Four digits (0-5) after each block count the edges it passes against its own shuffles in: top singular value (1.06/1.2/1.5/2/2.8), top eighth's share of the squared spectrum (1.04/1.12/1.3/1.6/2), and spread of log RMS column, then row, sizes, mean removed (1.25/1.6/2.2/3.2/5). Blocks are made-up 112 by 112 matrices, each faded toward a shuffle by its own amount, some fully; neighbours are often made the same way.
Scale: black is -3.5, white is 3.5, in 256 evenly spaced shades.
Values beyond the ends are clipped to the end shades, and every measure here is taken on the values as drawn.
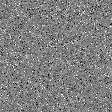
1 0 0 0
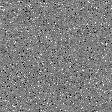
0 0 0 0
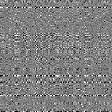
5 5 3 4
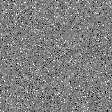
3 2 0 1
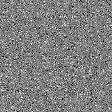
3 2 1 1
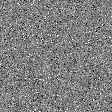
0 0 0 0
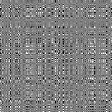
5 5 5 4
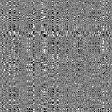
5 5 4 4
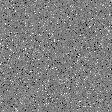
1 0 0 0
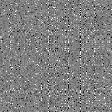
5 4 3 2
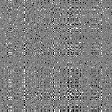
5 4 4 3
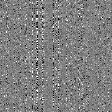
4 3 4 0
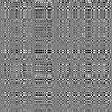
5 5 4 5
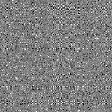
5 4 3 3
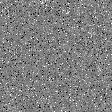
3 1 0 0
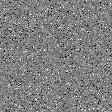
2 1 0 0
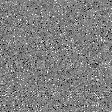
3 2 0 1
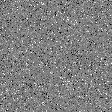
2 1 0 0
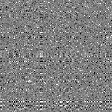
5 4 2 3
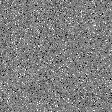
2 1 0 0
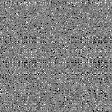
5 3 2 3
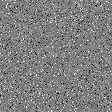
0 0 0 0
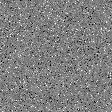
0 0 0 0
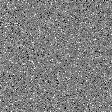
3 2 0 0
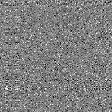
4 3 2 2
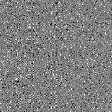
4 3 2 1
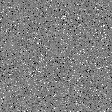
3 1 0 0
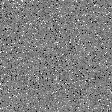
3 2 0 0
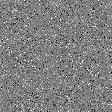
3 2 0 0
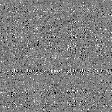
4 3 2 3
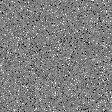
0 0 0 0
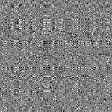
5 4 2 3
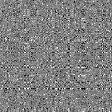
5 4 2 3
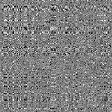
5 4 3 3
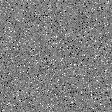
2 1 0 0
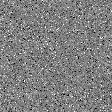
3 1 0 0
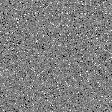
3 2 1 1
